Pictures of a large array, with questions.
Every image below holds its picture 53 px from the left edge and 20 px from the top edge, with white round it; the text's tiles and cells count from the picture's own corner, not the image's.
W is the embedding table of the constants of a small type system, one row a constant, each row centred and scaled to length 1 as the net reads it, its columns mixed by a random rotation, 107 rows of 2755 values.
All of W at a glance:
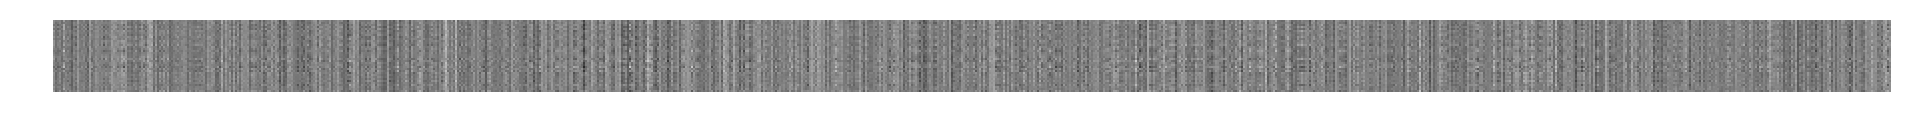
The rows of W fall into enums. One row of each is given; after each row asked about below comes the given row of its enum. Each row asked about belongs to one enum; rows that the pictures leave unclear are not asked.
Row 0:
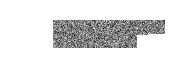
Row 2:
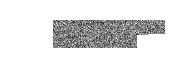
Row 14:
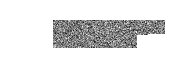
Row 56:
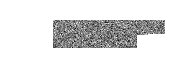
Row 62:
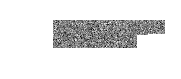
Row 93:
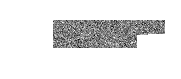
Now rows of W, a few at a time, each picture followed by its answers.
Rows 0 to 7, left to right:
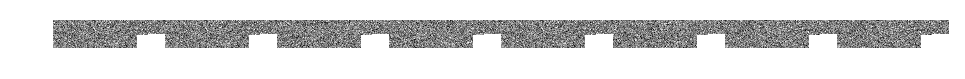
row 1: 0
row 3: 93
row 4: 0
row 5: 62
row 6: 14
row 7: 14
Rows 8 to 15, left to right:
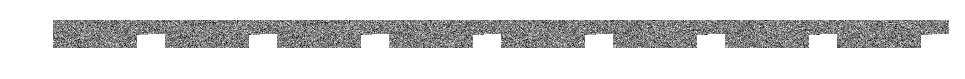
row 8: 93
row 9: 2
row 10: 2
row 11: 0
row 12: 93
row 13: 14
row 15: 56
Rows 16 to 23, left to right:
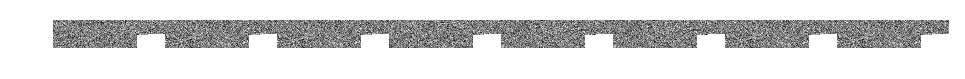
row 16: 2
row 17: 93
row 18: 93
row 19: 56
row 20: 14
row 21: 14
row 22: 93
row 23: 93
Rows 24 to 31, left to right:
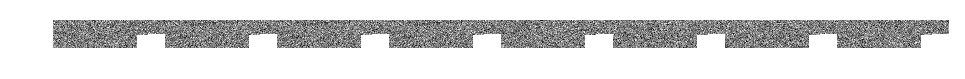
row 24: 0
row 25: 2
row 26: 2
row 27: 2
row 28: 14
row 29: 62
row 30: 56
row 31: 93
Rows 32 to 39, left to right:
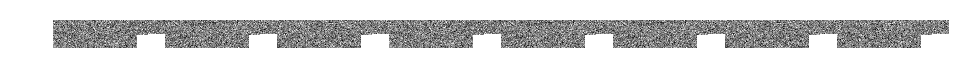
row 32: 0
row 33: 2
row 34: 56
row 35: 0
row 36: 2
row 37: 2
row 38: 56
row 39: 62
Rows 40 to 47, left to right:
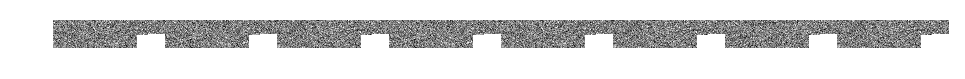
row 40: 0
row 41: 93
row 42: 14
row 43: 93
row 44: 0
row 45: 14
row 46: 2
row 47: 14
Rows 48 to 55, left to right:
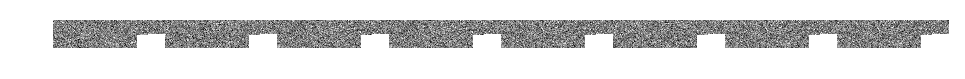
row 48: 93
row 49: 62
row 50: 14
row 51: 14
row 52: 0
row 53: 56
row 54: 0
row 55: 0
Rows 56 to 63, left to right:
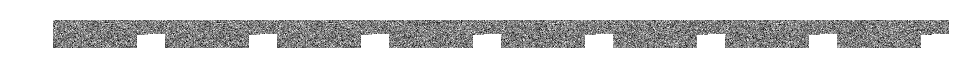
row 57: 56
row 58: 56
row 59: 2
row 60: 62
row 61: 0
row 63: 14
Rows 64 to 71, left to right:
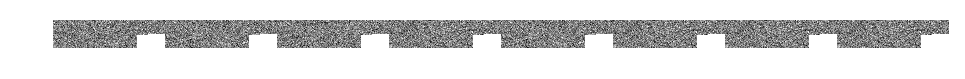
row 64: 0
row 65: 93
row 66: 2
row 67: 14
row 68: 93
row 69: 14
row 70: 14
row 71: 14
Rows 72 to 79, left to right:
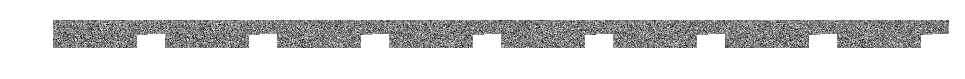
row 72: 62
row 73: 62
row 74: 93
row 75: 0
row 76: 14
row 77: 0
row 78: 56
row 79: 93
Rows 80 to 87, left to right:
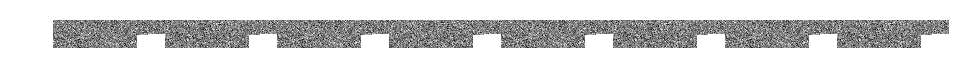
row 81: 62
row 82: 93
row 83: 56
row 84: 93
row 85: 62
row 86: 93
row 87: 62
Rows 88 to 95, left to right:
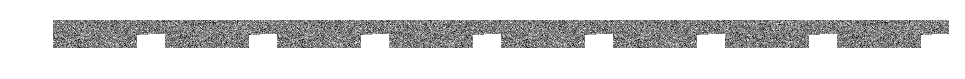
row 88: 93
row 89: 2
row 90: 93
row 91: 0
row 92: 93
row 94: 62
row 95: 2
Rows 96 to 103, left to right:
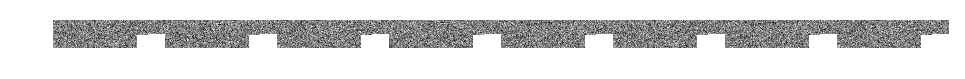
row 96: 0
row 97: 62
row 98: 14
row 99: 56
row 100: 2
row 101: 0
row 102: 2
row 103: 14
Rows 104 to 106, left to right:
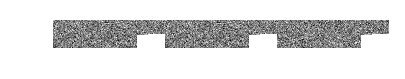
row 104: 56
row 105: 56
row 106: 93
